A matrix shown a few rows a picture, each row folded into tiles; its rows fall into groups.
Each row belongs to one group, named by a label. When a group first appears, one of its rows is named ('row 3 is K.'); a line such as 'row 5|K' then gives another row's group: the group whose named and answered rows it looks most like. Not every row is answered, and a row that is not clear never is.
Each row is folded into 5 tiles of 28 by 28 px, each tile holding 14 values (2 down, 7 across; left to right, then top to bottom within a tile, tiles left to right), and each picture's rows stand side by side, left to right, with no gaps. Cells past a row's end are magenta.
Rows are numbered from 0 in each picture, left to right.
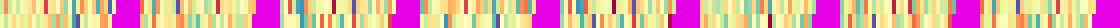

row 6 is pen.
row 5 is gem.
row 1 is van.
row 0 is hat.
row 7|van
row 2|pen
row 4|pen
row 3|hat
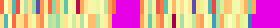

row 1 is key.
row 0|van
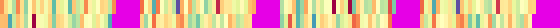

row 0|key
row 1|van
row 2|pen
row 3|van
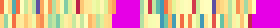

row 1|pen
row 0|van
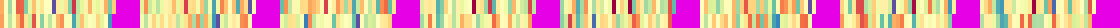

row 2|hat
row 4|pen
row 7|pen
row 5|hat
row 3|pen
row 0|key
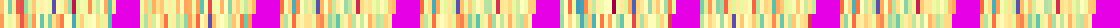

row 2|van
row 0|key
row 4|pen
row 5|pen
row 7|van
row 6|van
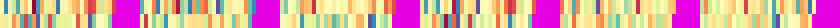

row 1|gem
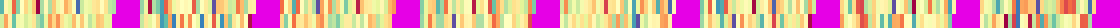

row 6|key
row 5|pen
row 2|van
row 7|hat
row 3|pen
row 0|gem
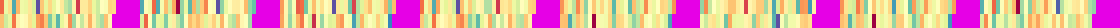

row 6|key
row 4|key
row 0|van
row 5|hat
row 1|gem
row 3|van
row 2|key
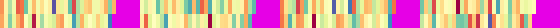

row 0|key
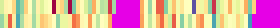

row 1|key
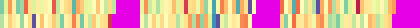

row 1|hat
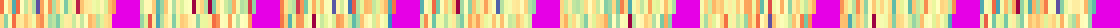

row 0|van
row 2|key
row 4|gem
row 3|gem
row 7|gem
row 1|pen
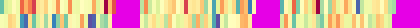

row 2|gem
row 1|hat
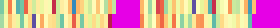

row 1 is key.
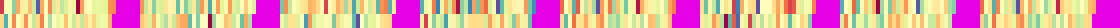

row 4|van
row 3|gem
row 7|van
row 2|hat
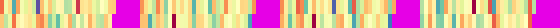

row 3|pen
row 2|key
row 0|van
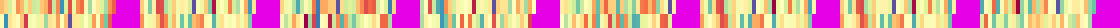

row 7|gem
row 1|key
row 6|key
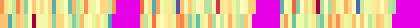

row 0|key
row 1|van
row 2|gem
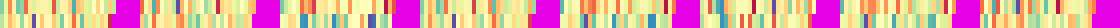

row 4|hat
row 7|van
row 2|hat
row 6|hat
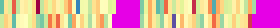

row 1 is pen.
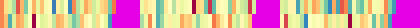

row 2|gem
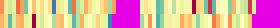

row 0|key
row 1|pen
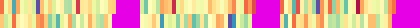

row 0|van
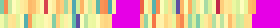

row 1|van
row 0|hat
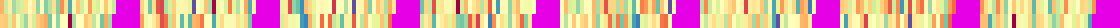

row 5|hat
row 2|pen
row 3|gem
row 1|key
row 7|key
